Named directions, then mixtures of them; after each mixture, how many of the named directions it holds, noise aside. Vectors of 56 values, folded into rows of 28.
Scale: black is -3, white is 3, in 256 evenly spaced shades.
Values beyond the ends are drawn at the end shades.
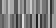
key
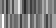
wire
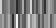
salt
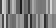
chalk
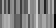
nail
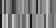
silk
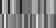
two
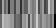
one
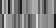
three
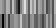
two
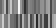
two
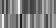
one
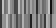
two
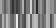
two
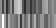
one
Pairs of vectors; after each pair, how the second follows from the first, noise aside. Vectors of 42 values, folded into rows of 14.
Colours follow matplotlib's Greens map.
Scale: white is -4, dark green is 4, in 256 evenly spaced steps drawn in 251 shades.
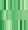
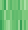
shrunk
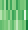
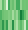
shuffled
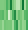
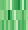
negated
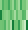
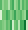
negated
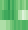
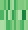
sign-scrambled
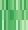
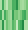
sign-scrambled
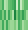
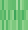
shrunk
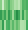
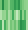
negated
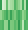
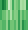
sign-scrambled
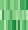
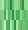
shuffled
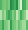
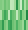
sign-scrambled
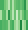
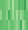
shrunk
